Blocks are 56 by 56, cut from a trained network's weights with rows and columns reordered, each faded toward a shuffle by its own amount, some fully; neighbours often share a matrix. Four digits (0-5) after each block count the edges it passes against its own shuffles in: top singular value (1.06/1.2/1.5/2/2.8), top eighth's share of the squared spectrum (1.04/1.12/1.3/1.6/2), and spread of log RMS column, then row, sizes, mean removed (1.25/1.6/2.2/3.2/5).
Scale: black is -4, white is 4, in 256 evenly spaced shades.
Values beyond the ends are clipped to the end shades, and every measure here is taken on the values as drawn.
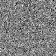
2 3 1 0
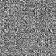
3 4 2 1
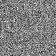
1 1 0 0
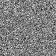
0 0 0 0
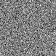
0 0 0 0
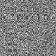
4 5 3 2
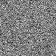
1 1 0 0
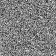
0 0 0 0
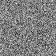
1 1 0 0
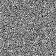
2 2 0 0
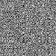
3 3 1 0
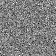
0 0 0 0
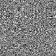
3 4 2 2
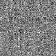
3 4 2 2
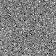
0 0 0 0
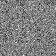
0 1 0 0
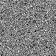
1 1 0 0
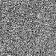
2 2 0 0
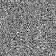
1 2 0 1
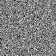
2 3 1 1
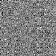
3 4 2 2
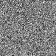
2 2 0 0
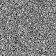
1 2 0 0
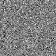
2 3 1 1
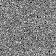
2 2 0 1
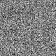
2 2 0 0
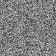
2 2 0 0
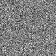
2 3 1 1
